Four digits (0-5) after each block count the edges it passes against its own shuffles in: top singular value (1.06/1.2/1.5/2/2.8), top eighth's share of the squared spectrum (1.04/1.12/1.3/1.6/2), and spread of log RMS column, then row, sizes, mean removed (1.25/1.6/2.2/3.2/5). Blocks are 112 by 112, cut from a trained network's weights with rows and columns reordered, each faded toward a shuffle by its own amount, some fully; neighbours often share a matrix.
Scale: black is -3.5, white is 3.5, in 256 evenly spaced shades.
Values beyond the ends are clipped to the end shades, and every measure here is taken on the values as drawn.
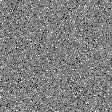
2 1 0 0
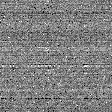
4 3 1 2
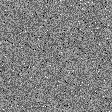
0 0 0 0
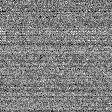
4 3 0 1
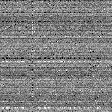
5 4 2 3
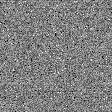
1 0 0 0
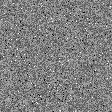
0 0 0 0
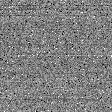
2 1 0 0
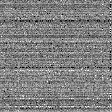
5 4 2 3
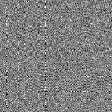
4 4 2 2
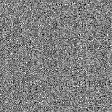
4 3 0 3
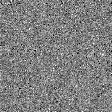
2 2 0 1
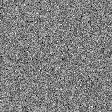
1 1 0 0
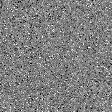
2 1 0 0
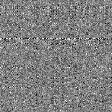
4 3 1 3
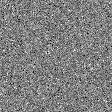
1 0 0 0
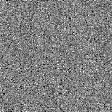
3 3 0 2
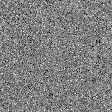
2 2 0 1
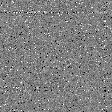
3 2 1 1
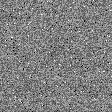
1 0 0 0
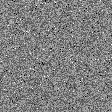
0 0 0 0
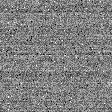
3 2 0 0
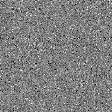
3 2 1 1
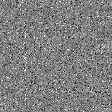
3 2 1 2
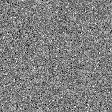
2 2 0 1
